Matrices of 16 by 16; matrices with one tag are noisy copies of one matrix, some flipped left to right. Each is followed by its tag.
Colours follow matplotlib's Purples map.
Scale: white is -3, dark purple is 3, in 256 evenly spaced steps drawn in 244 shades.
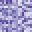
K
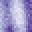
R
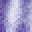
R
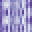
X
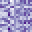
K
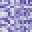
K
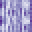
X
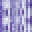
X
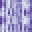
X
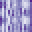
X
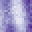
R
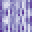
X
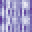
X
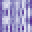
X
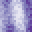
R
